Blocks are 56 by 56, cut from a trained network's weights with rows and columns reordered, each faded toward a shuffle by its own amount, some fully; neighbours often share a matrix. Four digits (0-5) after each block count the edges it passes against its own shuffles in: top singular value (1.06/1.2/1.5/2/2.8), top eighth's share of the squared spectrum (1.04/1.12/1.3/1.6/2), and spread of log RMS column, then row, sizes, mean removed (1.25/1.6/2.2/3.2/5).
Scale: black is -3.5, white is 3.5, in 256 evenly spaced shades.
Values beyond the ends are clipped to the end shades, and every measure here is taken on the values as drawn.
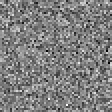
0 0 0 0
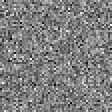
3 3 1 0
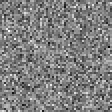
1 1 0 0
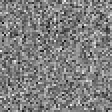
2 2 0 0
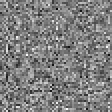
3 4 2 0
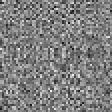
4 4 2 2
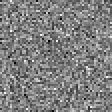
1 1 0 0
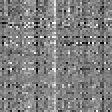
4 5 2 4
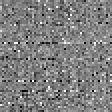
2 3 0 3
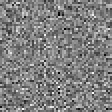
3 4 2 1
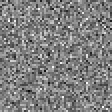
2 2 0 0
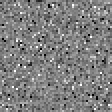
1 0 0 0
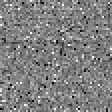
0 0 0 0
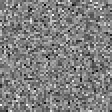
0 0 0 0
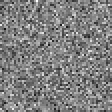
0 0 0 0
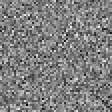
2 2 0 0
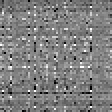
4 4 3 2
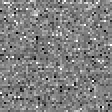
1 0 0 0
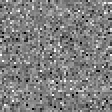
1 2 1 0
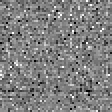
1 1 0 0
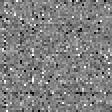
2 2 1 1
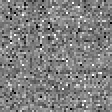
1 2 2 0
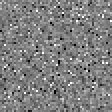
0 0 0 0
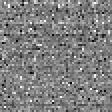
2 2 2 0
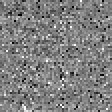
2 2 2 0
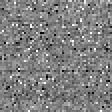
2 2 0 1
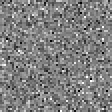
1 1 0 0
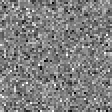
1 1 0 0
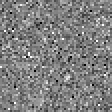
1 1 0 0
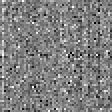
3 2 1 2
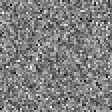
1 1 0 0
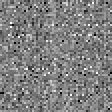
2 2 0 2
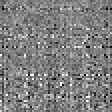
3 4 1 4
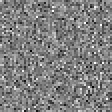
2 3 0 0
